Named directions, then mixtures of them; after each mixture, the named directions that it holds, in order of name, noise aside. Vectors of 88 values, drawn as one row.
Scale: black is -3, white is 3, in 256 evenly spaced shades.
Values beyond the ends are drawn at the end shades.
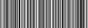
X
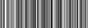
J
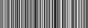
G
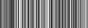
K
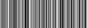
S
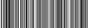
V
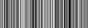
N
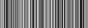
N, V, X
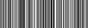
G, N, S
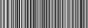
G, J, X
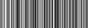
G, J, N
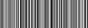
X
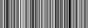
N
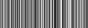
G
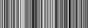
N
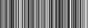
K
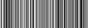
N, V, X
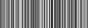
G, J, K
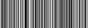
N, S, X
